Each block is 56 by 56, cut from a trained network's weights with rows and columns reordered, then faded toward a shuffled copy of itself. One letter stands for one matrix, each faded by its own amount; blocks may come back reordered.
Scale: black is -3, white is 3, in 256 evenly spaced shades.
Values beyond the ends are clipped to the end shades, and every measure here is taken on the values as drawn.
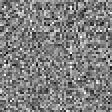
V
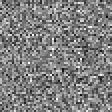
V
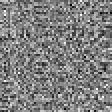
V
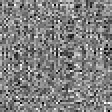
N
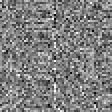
V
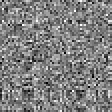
N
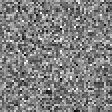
V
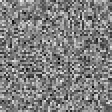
V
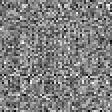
N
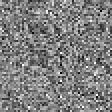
V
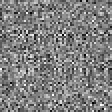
N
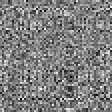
N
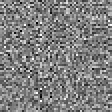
V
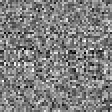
N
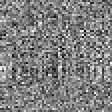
N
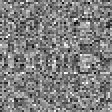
N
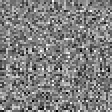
N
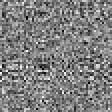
N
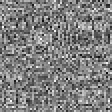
V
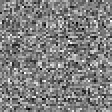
N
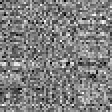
N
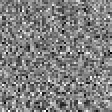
N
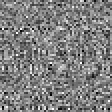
N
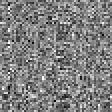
V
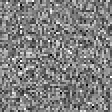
V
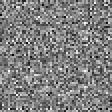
N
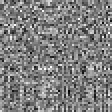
N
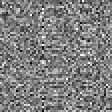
V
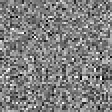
N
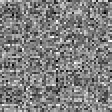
V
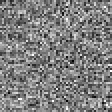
V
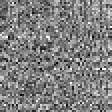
N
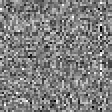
V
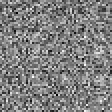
V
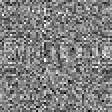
V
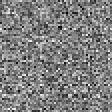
N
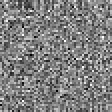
V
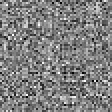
N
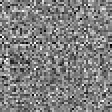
N
